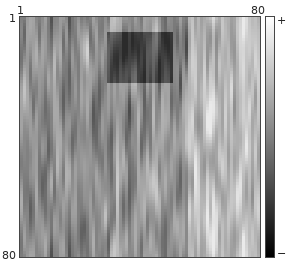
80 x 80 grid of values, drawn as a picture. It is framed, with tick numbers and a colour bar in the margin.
A vertical seam about 70% of the way across splits the table, and the right part is higher. In the top middle lies a patch that is lower than the rest. The ninth with the lowest average is the top middle.
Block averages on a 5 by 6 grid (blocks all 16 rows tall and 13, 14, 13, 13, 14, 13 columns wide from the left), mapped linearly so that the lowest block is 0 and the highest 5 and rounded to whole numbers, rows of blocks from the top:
2 2 0 0 3 5 / 3 2 1 1 4 5 / 2 2 2 3 5 5 / 2 3 2 3 4 5 / 2 2 3 2 5 5
